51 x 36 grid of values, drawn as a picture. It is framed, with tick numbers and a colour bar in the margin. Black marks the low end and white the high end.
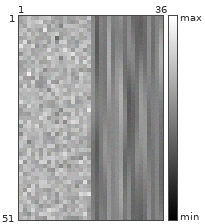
The table splits into one row of 2 panels. Panel 1,1: high, fine-grained. Panel 1,2: middling, streaked downward.
